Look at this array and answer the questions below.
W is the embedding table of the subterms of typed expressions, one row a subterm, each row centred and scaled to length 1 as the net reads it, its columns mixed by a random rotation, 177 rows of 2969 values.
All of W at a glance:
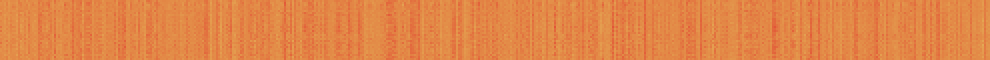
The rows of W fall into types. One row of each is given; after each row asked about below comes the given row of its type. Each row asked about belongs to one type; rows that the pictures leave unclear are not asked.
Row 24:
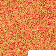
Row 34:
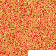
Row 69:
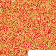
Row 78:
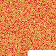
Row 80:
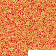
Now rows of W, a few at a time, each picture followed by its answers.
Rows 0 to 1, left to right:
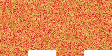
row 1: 24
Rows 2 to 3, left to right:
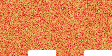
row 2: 78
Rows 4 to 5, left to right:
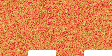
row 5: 80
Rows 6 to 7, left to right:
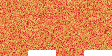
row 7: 69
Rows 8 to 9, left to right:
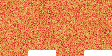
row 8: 24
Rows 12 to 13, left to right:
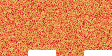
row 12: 80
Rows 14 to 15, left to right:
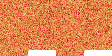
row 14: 24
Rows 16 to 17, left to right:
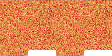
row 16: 24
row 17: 24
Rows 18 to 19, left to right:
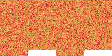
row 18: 80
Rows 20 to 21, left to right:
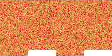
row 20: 24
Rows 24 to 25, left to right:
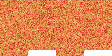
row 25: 69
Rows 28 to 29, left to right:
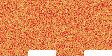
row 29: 80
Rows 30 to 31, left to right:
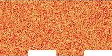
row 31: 24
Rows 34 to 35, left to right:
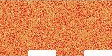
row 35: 34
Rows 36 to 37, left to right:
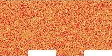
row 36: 34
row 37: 80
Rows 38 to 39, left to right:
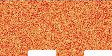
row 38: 78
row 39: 24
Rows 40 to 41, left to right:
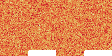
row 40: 78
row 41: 69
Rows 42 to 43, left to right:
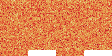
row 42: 69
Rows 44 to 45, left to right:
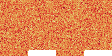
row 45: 69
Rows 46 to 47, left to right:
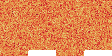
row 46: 24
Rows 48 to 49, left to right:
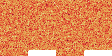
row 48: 80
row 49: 80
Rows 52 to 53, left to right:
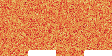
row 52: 69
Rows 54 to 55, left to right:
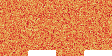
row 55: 80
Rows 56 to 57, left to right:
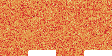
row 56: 34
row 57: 69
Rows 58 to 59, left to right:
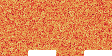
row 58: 80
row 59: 24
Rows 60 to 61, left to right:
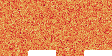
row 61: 80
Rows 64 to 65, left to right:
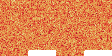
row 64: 69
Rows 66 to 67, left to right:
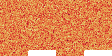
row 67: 80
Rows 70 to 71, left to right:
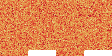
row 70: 80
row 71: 34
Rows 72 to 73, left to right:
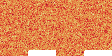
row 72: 80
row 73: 69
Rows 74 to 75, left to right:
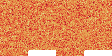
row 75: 34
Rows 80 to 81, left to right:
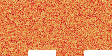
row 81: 78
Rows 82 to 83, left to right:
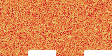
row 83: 80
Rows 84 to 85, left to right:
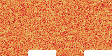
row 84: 80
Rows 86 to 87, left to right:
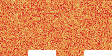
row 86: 69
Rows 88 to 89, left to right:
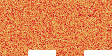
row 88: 80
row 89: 34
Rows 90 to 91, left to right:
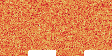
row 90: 78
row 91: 80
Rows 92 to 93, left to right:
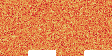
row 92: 80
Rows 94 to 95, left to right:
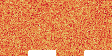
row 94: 78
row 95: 24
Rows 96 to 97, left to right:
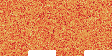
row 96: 24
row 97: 34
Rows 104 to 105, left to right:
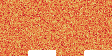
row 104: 78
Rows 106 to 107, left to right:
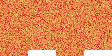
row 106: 78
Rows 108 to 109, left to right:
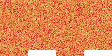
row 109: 80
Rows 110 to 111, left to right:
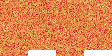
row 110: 24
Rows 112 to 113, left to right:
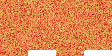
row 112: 34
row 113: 24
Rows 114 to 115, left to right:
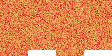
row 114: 78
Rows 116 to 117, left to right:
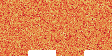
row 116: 78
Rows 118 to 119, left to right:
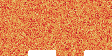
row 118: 69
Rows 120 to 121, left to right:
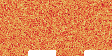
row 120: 69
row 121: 80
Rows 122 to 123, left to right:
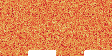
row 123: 24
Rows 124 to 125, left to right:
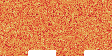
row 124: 24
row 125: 80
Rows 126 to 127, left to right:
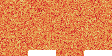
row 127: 78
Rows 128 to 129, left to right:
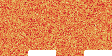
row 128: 69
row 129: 78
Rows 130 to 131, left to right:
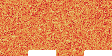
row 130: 80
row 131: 24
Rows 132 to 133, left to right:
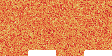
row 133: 69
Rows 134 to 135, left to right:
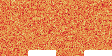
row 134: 69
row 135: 80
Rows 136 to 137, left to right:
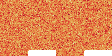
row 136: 78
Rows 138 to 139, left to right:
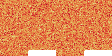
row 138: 80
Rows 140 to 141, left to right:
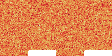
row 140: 78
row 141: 80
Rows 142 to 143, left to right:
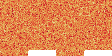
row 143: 24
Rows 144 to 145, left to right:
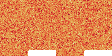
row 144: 78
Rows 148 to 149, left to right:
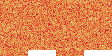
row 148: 24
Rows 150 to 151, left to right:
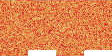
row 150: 69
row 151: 24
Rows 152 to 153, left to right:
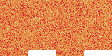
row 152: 34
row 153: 34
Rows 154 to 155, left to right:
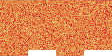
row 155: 24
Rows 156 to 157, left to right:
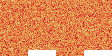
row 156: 80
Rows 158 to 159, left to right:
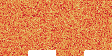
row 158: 34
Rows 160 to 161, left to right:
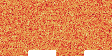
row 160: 80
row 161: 24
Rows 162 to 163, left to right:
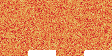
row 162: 78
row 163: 69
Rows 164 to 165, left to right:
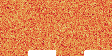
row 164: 69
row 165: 24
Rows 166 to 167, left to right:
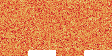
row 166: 78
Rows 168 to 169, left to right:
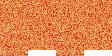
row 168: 24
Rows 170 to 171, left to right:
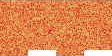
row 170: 69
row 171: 24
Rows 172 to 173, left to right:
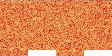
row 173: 24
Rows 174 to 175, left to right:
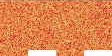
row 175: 24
